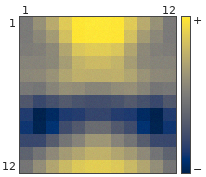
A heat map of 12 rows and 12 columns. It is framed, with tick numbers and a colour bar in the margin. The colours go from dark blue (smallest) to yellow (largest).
The top middle is the ninth with the highest average. The top middle is the smoothest part. It is mirror symmetric from left to right.
